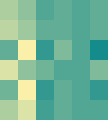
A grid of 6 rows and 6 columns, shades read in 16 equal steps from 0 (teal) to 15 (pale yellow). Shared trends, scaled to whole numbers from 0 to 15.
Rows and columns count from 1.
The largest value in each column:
13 15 6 7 4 7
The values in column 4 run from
4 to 7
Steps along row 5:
up down up down down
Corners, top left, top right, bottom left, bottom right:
10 5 10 4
